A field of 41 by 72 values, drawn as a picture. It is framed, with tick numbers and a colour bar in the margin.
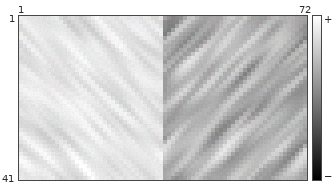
The table splits into one row of 2 panels. Panel 1,1: very high, slanting down to the right, faint in contrast. Panel 1,2: high, slanting up to the right.
